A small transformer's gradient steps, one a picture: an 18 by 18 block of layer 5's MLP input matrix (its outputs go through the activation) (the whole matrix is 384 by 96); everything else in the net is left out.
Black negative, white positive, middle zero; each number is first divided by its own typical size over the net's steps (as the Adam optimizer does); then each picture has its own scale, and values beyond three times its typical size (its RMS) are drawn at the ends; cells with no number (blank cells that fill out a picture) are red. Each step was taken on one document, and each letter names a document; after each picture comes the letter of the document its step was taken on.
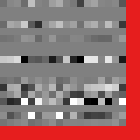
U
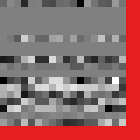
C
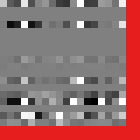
U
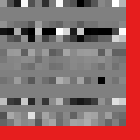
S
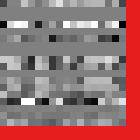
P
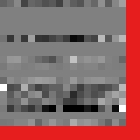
C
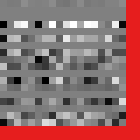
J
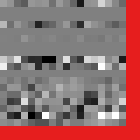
U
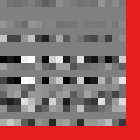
J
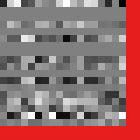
P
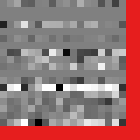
S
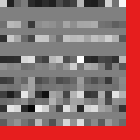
P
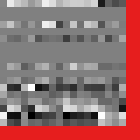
P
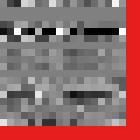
S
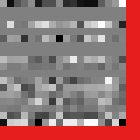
P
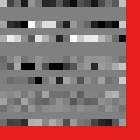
J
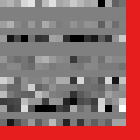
C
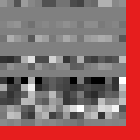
J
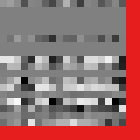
C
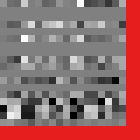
U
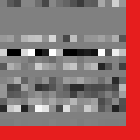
C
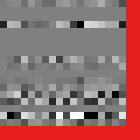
U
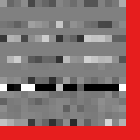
S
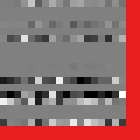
S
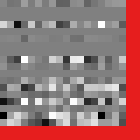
U
